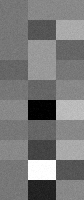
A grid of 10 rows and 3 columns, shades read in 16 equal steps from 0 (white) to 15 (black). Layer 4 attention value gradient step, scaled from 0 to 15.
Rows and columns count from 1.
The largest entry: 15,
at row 6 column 2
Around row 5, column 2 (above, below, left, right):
6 15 8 7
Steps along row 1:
down same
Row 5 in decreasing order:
9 8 7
